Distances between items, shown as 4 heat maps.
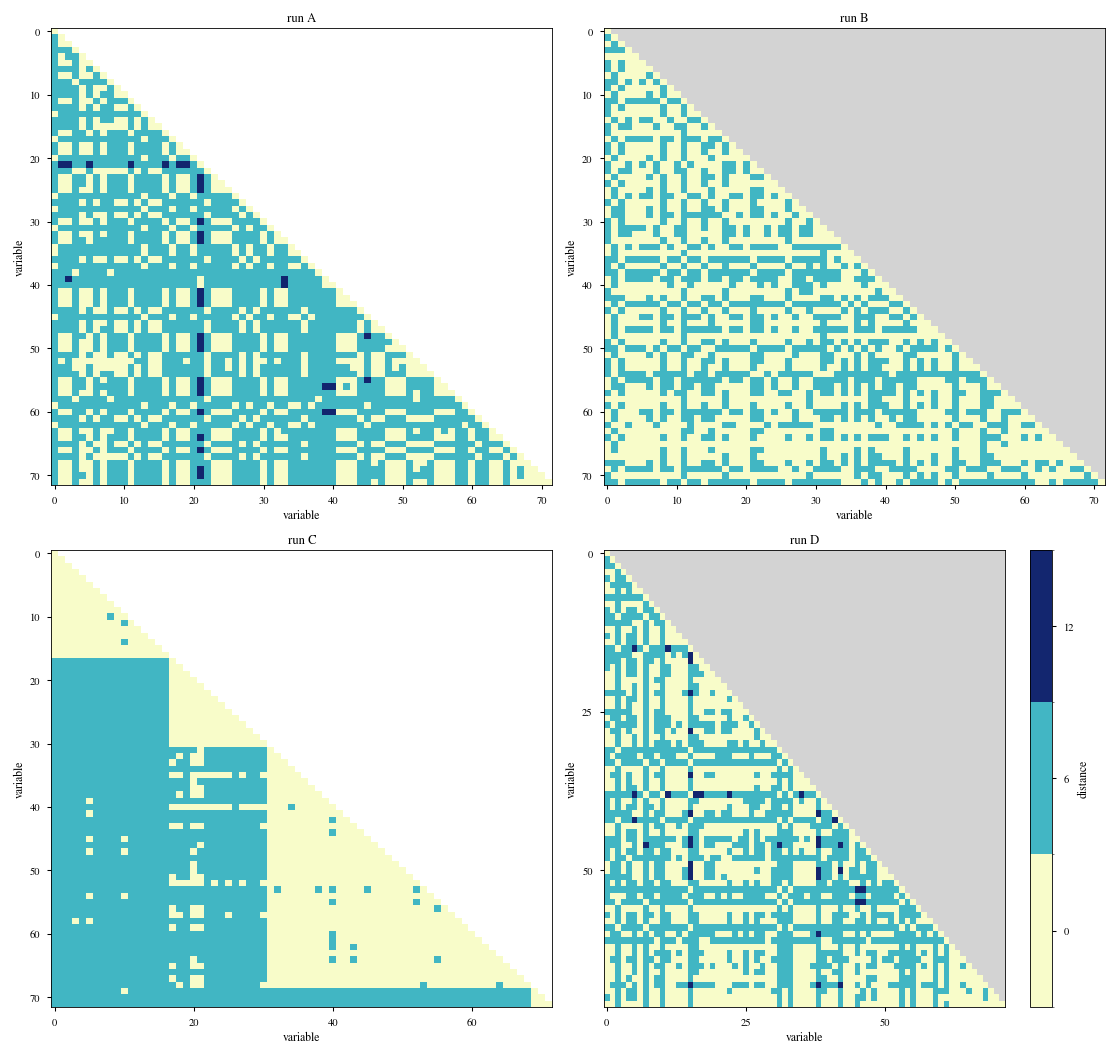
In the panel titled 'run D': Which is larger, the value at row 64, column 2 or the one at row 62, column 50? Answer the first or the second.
the first
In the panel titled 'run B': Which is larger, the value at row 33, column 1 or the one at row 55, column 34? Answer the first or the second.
the second
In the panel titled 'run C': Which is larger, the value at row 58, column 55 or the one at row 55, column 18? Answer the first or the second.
the second
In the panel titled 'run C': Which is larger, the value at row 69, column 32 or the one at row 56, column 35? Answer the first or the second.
the first
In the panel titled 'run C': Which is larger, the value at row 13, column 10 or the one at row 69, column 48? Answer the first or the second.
the second
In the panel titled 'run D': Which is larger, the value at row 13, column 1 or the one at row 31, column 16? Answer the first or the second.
the second
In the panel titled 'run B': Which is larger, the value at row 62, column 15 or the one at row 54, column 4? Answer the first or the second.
the second
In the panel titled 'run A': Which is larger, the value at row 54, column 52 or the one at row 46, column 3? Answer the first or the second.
the second
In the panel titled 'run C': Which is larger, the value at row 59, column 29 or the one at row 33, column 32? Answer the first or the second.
the first
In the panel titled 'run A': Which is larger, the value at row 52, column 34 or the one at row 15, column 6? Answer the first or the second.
the first
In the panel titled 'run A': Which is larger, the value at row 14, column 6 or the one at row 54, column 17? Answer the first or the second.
the second
